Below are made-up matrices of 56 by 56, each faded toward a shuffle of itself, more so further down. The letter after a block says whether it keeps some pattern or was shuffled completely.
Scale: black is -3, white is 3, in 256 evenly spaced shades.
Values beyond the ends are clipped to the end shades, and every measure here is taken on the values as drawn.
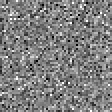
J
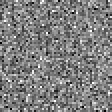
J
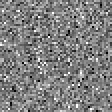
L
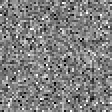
J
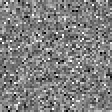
L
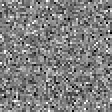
J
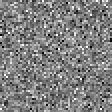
J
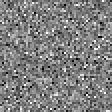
J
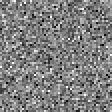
J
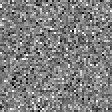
L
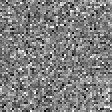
L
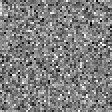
J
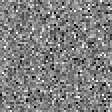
L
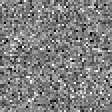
J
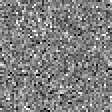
L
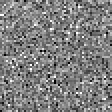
J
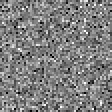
L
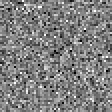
J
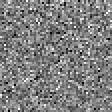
L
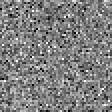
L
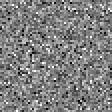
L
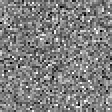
J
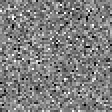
L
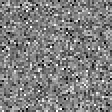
J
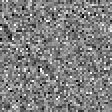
J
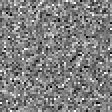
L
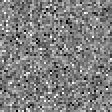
J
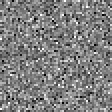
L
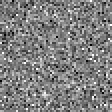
J
